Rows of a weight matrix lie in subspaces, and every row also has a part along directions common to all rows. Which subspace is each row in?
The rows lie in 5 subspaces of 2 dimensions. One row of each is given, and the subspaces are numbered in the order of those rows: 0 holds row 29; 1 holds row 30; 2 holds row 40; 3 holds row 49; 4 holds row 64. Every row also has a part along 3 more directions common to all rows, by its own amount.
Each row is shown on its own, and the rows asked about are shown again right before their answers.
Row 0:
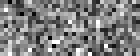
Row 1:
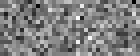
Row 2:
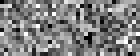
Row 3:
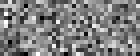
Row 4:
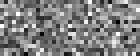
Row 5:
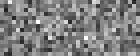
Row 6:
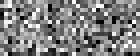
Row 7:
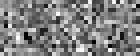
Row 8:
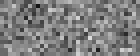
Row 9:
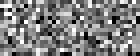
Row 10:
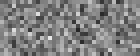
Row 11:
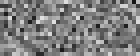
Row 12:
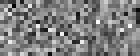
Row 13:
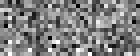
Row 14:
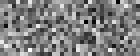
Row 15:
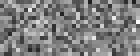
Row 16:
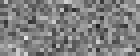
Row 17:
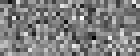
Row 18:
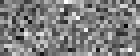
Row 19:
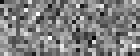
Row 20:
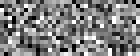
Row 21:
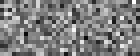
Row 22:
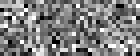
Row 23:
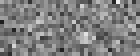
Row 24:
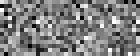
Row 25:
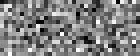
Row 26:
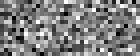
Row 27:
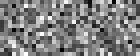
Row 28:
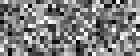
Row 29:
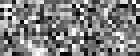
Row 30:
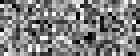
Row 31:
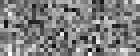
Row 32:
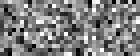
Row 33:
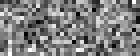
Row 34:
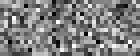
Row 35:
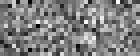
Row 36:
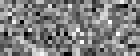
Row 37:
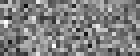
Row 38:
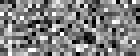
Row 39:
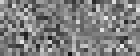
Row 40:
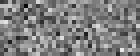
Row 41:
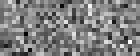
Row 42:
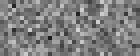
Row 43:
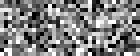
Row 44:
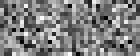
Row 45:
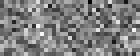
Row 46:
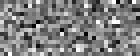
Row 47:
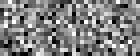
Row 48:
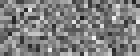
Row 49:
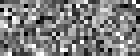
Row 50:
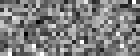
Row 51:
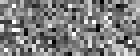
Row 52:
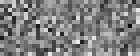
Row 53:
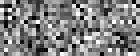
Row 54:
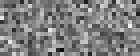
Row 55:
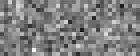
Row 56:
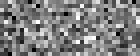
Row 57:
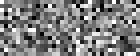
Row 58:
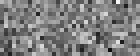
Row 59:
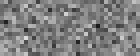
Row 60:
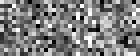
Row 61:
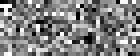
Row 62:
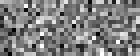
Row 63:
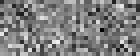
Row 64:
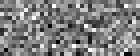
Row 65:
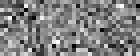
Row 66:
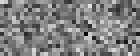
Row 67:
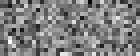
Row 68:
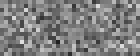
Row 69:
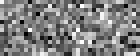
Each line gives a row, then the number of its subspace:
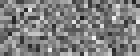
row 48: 1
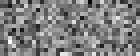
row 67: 3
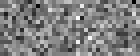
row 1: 2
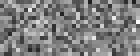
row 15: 1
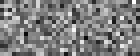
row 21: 3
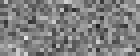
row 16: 2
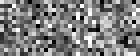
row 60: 2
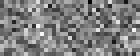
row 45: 1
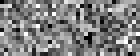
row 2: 1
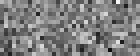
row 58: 0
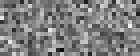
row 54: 0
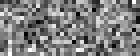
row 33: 3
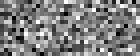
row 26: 2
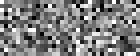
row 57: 3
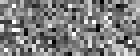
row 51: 2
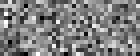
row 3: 2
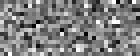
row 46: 1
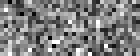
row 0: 4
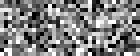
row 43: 4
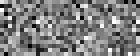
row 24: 1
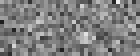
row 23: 0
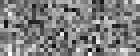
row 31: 2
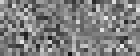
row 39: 4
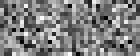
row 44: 4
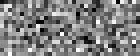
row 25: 1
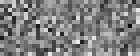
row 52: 0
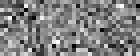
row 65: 4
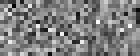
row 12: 0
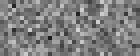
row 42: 0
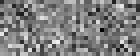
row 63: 4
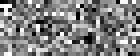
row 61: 1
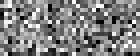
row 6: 3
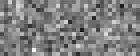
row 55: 4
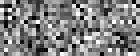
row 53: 0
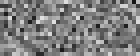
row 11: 2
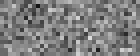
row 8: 2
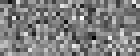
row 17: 3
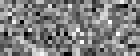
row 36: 0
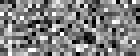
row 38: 4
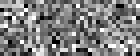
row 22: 4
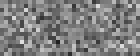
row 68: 4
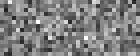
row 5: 4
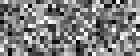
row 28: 2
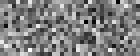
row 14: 3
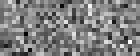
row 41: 3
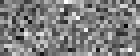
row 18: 2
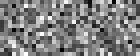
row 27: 0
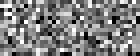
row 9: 3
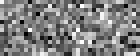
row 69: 0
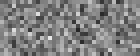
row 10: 0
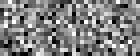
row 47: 3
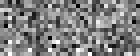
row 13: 4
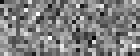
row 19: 0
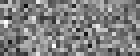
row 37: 2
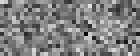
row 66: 1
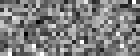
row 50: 3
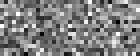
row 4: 1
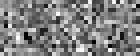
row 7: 3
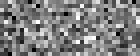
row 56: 2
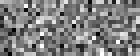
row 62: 0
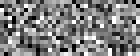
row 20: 1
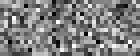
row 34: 1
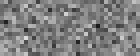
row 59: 2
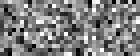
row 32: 4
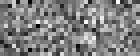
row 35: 3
